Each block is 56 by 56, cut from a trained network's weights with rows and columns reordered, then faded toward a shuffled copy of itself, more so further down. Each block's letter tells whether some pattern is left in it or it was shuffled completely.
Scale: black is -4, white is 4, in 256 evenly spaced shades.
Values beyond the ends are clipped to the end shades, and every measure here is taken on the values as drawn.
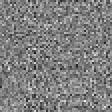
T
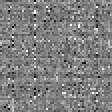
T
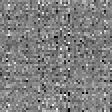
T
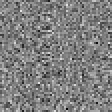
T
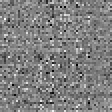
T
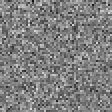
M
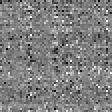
T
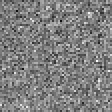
M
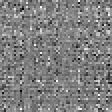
T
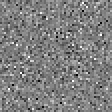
M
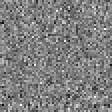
T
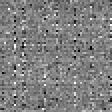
T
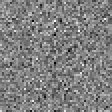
T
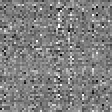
T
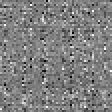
T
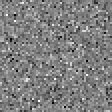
M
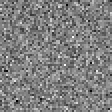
M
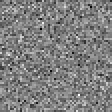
M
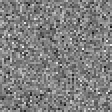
M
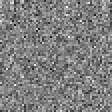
T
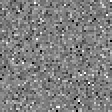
M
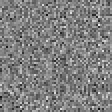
T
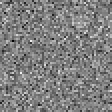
M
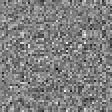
T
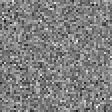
M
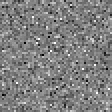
M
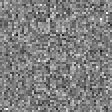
T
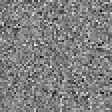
T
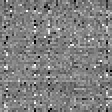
T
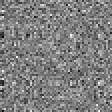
T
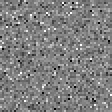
M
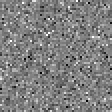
M
